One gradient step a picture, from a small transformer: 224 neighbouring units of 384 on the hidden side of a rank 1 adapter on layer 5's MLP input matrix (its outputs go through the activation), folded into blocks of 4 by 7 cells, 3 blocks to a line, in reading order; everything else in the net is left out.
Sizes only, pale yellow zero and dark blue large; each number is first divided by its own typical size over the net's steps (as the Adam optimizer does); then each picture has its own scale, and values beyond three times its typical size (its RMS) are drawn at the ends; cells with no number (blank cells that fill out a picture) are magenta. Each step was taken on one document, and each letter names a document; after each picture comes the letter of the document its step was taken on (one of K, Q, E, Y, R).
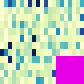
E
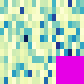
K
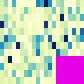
E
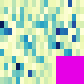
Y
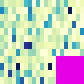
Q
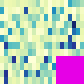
K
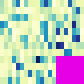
Y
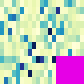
Y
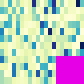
K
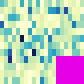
E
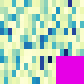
Y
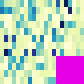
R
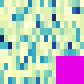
K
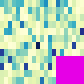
Q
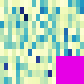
K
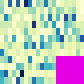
R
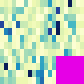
Y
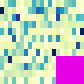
Q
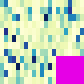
Q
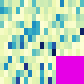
E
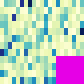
Q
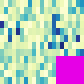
K
